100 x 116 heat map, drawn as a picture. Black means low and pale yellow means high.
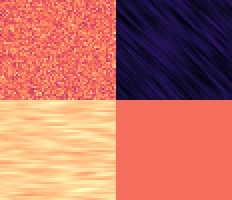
The table splits into 2 rows of 2 panels. Panel 1,1: high, fine-grained. Panel 1,2: very low, slanting down to the right, faint in contrast. Panel 2,1: very high, streaked across, faint in contrast. Panel 2,2: high, flat.
